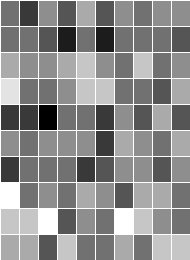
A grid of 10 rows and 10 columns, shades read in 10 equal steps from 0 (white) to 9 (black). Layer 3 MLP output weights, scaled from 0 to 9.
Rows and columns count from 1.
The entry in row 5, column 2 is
7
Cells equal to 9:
1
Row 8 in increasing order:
0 3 3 3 4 4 5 5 5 6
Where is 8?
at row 2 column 4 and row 2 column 6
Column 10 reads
4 6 4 3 6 3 4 5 5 2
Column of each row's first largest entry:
2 4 7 9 3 6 1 7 4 3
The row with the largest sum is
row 5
